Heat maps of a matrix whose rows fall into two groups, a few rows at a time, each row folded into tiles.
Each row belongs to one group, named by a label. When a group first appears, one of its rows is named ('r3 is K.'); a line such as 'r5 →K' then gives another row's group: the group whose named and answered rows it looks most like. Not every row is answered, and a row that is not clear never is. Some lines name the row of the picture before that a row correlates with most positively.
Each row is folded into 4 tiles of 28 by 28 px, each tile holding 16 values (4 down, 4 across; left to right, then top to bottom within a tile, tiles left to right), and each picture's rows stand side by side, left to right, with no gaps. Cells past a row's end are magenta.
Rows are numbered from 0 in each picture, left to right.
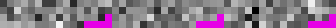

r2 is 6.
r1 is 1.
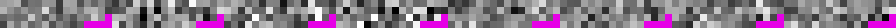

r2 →6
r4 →1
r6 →6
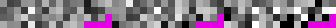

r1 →6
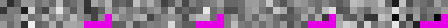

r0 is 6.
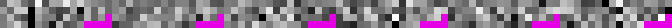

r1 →6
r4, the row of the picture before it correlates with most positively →2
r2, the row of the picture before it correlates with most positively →3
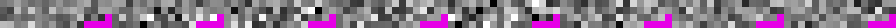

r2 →1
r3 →1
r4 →6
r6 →1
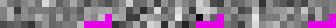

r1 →6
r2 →6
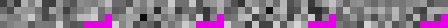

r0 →1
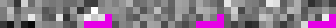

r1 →6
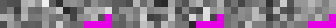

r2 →1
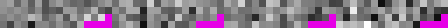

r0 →1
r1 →6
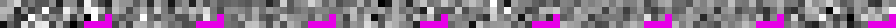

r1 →6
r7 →1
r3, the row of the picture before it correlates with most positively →3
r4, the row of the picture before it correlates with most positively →2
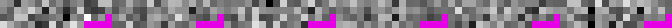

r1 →6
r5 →6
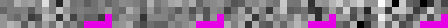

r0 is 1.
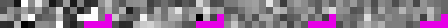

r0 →1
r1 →6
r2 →1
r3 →6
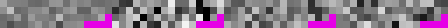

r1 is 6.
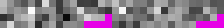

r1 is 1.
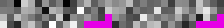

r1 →6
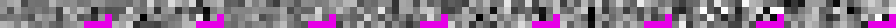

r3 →6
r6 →1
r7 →1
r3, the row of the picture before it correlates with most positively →1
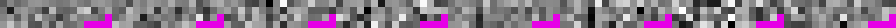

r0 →1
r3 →6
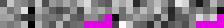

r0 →6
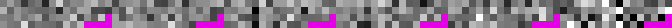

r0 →1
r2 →6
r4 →6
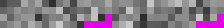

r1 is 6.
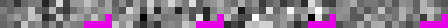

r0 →1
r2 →6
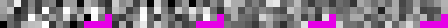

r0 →6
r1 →6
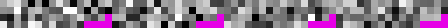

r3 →6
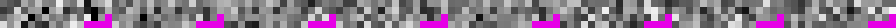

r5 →6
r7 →1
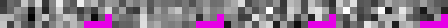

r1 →6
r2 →6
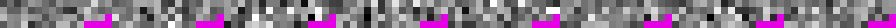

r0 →1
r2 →6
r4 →1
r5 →6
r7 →1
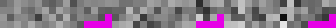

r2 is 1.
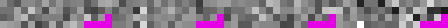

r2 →1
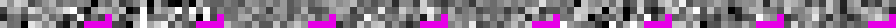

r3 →6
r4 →1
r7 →6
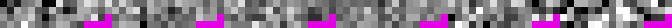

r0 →1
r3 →1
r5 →6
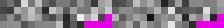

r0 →1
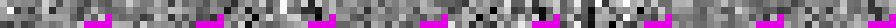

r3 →6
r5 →6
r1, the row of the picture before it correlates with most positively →1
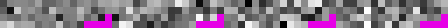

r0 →1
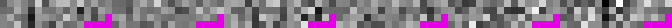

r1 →1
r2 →1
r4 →1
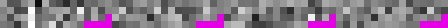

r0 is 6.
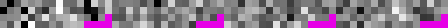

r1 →1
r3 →6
